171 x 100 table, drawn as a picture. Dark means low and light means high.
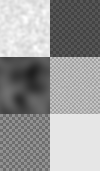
It is made of 3 by 2 panels. Panel 1,1: very high, blotchy, faint in contrast. Panel 1,2: low, checkered, faint in contrast. Panel 2,1: low, smooth. Panel 2,2: high, checkered. Panel 3,1: middling, checkered. Panel 3,2: very high, flat.
